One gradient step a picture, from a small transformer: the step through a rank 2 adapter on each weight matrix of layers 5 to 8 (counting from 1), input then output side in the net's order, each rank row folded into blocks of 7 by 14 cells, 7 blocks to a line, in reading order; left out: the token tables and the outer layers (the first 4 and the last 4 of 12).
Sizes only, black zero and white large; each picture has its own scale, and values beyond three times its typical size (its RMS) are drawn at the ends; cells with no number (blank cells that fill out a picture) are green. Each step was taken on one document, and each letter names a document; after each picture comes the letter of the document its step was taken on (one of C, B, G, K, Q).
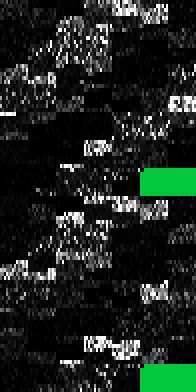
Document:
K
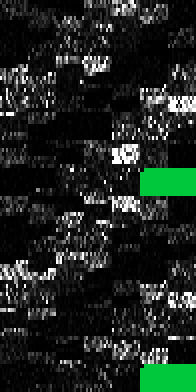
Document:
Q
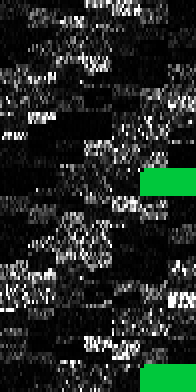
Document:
Q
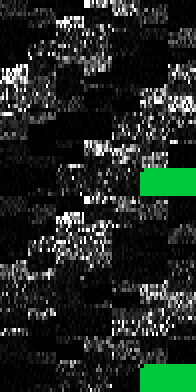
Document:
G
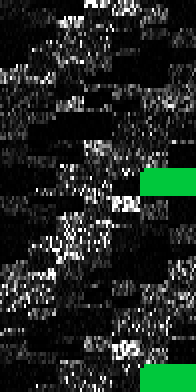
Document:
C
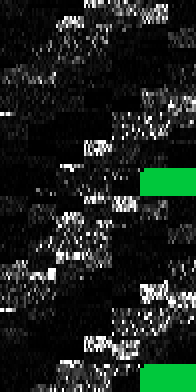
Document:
K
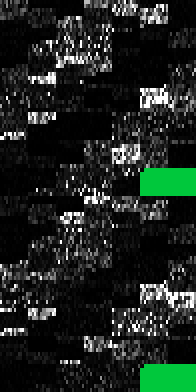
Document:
C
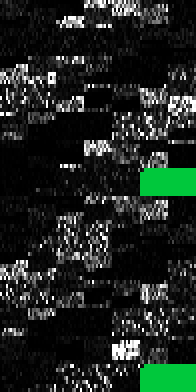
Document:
K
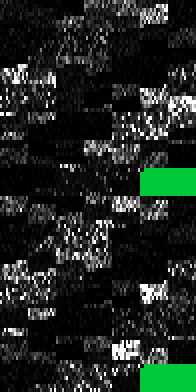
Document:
K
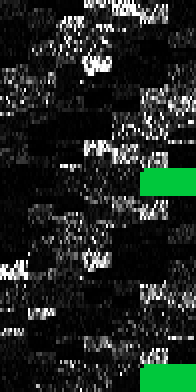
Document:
Q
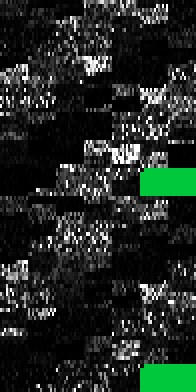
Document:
Q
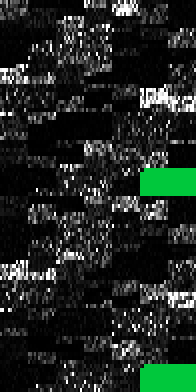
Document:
C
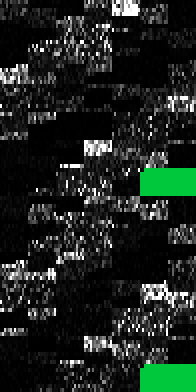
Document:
C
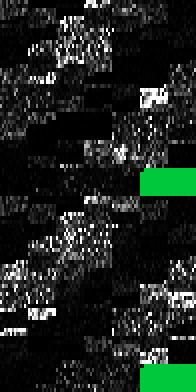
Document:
C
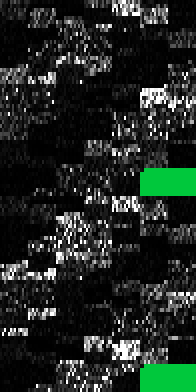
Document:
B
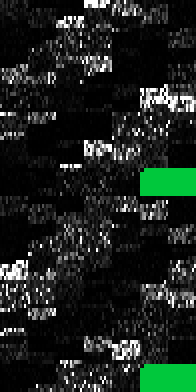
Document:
C
